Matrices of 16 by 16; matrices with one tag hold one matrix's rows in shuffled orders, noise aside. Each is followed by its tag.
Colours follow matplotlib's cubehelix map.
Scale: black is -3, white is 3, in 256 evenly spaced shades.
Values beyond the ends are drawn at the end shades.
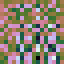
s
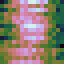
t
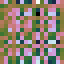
s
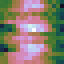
t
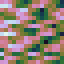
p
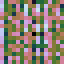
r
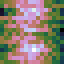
t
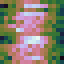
t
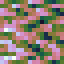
p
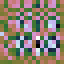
s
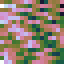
p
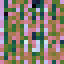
r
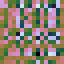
s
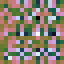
s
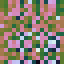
s
